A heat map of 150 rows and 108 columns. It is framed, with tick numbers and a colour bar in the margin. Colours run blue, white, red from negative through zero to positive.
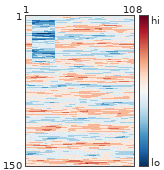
Stripes: horizontal, repeating 9 times. Odd patch: lower, in the top left. Ninth with the lowest average: top left. Average level on the scale: 50%.
